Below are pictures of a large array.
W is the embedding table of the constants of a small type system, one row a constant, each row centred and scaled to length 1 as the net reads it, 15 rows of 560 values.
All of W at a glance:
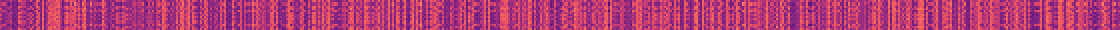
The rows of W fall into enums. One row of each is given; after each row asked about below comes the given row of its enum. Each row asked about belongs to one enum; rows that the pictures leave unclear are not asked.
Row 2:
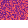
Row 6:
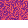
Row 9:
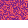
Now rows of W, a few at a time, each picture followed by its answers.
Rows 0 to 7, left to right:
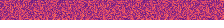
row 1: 2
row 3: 6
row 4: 9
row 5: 2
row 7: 9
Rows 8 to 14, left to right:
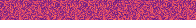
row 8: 6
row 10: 6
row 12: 2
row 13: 9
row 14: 6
